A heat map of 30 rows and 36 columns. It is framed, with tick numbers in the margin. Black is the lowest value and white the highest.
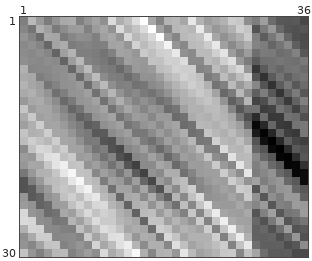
Ninth with the lowest average: middle right. Average level on the scale: 60%. Seam: vertical, 80% of the way across, the left part higher.
